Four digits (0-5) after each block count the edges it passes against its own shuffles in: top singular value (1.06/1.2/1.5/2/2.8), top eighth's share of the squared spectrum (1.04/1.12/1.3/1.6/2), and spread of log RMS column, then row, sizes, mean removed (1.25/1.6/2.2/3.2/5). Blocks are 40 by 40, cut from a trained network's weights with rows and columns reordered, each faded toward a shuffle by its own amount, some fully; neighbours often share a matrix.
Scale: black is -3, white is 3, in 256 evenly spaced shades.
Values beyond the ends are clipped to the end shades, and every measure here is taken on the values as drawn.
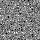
0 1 0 0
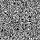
2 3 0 0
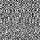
3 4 1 1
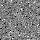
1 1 0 0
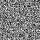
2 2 0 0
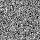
0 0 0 0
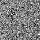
2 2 1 0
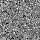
0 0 0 0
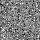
0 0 0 0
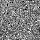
0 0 0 1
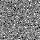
0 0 0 0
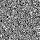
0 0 0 0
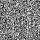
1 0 0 0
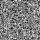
2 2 0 0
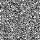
2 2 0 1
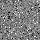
0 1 0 0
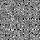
3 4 1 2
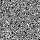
1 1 0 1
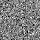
1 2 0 0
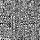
2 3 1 2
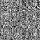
3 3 1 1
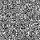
2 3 1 1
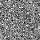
1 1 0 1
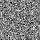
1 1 0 0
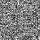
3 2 1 0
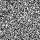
0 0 0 0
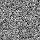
1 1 0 0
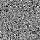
2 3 0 1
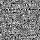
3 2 0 1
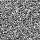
1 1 0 0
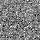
0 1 0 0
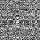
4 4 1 2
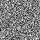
0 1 0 0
